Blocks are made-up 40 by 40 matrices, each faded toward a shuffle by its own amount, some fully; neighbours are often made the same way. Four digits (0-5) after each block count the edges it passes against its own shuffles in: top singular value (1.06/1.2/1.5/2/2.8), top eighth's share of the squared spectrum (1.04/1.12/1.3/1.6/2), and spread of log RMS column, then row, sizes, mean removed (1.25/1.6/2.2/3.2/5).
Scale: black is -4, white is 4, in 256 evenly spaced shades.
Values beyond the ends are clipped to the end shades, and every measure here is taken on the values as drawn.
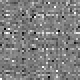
3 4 1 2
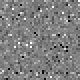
1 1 0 1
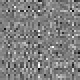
4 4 2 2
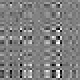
5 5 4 3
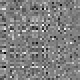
4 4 2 2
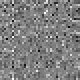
4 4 2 2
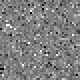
0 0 0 0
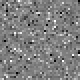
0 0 0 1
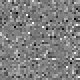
3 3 0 0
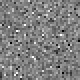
0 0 0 0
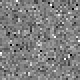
0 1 0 0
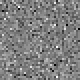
1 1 0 0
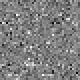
1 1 0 2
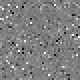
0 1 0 0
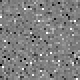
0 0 0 0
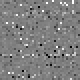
2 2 0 1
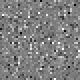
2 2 0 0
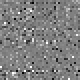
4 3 1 2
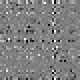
4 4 2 2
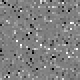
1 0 0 0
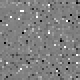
2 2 0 0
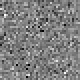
1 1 1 0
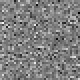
2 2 0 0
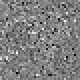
1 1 0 0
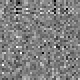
4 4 1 2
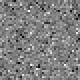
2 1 0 0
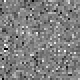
0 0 0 0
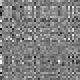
4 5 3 3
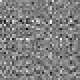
4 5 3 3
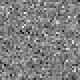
1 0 0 0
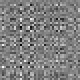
4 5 3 3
